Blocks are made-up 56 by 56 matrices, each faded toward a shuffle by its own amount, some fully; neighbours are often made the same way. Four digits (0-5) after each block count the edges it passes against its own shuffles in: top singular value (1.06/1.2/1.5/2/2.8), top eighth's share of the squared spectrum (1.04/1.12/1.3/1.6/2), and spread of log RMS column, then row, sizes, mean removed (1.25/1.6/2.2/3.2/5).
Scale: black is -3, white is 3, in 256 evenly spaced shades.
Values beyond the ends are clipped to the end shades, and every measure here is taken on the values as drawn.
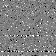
3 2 0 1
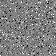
0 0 0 1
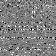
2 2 0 3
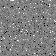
0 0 0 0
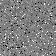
0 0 0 0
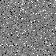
1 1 0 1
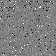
1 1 0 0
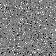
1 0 0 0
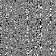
2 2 3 0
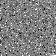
0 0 0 0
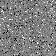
0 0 0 0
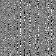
2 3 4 0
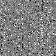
1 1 2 0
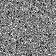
0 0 0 0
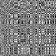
5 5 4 3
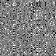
4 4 2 2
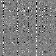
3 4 3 2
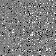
1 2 2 2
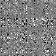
2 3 3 3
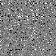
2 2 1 2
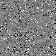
1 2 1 1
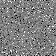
1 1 0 1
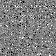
1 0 0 1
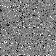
0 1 0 1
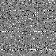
2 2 0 2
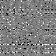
4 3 1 2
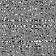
4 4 1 2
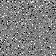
3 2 0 1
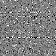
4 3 1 2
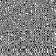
4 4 2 2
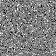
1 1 0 0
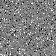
2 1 0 0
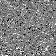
2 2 0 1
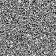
0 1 0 0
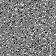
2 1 0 0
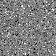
2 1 0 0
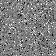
1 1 0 0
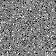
1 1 0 0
